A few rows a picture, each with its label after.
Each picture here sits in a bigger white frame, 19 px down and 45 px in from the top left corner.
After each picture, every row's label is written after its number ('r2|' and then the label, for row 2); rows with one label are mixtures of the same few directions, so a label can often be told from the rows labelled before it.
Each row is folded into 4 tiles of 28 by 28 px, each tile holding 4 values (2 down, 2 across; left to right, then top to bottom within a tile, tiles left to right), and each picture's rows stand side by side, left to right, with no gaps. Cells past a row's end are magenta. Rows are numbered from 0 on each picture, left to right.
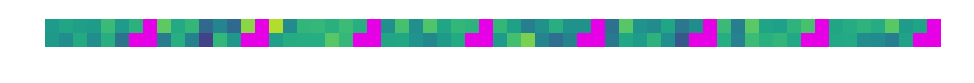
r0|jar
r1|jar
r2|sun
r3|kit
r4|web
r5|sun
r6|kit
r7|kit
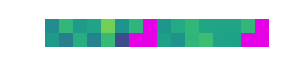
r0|jar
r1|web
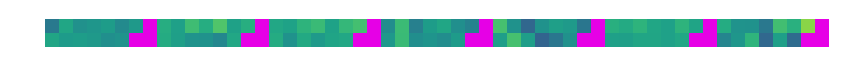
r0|sun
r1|kit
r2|kit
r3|kit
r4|web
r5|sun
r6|jar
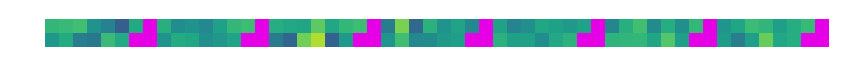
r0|jar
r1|jar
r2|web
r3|kit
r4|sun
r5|web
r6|web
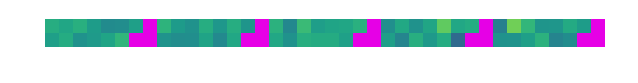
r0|jar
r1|web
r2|kit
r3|jar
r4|sun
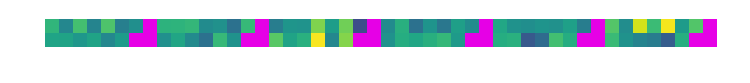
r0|kit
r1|jar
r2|jar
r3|kit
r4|web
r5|kit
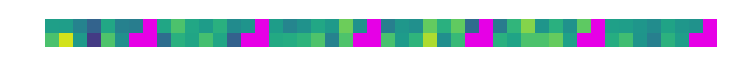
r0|web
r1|sun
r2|jar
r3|jar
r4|web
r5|web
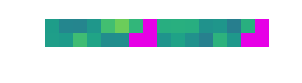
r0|jar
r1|jar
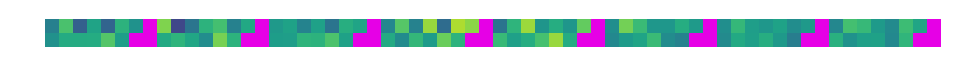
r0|kit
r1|sun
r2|kit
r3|kit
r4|web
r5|sun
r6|sun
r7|sun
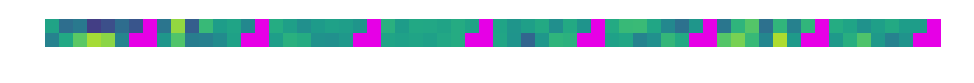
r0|kit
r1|kit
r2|web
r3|sun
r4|web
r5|jar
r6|web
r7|web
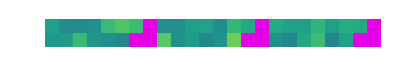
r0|jar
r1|sun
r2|web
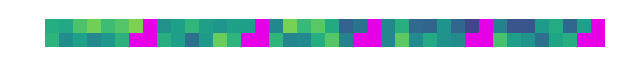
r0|kit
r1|web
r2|jar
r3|kit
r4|sun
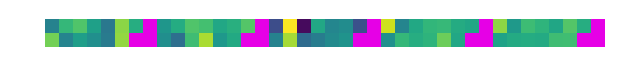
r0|sun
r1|web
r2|kit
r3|sun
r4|sun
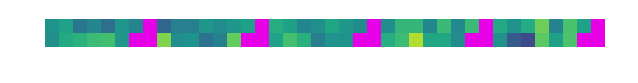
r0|kit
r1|sun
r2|web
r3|web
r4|web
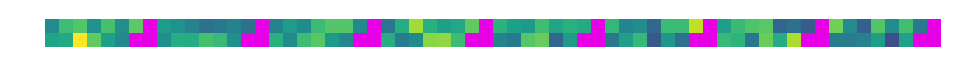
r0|web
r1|kit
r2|jar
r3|web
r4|web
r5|jar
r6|jar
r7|web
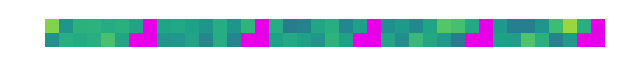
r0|sun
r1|jar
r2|sun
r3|jar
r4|jar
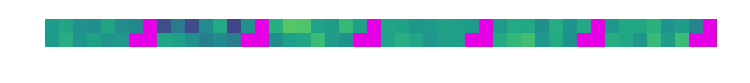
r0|kit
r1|sun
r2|sun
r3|web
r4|web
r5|jar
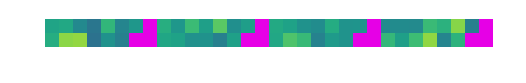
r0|web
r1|kit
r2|web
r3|jar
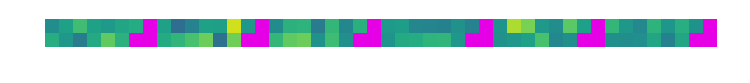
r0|web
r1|jar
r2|web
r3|kit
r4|sun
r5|web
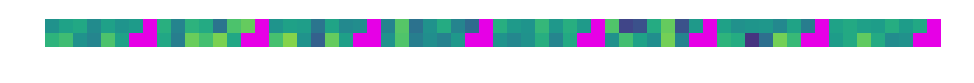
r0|web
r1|kit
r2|web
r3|kit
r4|web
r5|sun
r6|web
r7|web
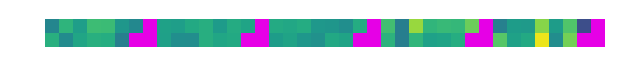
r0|jar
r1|web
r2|jar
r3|kit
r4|jar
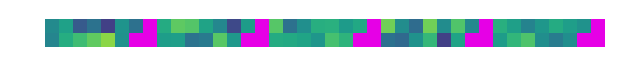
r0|kit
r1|jar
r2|sun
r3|web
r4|web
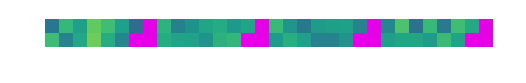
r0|jar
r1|sun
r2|web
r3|kit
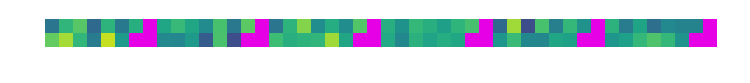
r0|web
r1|jar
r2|web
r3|kit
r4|kit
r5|kit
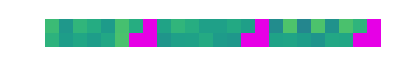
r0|sun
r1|sun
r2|kit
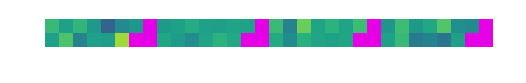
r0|jar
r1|web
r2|kit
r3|kit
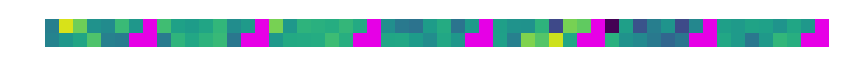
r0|sun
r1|sun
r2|sun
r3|sun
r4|kit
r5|sun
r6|web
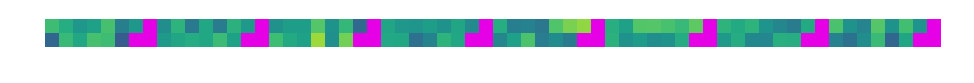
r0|sun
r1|kit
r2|jar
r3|web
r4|jar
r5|kit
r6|jar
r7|web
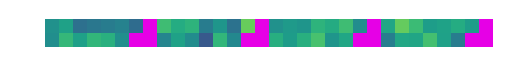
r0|kit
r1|jar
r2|jar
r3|sun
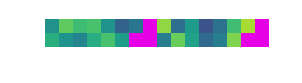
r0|jar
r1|jar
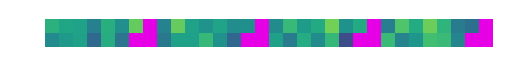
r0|jar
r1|sun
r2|jar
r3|jar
